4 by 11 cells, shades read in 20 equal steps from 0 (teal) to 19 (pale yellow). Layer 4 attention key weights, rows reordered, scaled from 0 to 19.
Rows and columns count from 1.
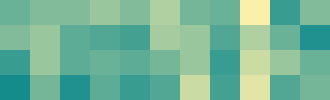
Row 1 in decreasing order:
19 13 11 9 9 9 9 8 7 7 3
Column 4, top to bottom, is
11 5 7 6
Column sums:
19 39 22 29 22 38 45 19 64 26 25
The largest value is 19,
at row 1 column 9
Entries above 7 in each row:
8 5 5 4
